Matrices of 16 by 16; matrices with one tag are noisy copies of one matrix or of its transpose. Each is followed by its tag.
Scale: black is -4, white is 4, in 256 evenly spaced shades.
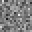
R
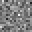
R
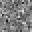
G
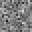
G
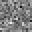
G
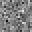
G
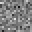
R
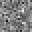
G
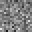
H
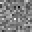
R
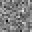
G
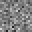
H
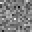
R
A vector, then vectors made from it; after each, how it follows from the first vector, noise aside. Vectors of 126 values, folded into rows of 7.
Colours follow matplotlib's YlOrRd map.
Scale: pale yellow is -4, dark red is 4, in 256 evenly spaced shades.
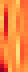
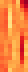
reversed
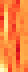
negated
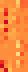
partly zeroed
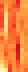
negated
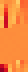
partly zeroed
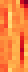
reversed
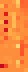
partly zeroed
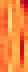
reversed
